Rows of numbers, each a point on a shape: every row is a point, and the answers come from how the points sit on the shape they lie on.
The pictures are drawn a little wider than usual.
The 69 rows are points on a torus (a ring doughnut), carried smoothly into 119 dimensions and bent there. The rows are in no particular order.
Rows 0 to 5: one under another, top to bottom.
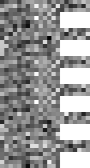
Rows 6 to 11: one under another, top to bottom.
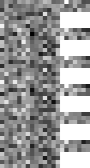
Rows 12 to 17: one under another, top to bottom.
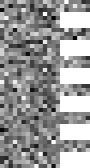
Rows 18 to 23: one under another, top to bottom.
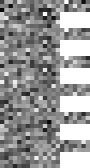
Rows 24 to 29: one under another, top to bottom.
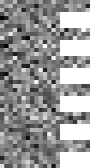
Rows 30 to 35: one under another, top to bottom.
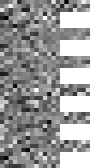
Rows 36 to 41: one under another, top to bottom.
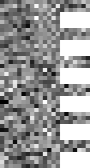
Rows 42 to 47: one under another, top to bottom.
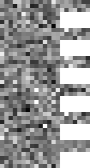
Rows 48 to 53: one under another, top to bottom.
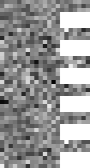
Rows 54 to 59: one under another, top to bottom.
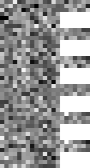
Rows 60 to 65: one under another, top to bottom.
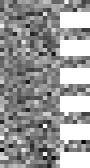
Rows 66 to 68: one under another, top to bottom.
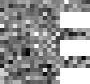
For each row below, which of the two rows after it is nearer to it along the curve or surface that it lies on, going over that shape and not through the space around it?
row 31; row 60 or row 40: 40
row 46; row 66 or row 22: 66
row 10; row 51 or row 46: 46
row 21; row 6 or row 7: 7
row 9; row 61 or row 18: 18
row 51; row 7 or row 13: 13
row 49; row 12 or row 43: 43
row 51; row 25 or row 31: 31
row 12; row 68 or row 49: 68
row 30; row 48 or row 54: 54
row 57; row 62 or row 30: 30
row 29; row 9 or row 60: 9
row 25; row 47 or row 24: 47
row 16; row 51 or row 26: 51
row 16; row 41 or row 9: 9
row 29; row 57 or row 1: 57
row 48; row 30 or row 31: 31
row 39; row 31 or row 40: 40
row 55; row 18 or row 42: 42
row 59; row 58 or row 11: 58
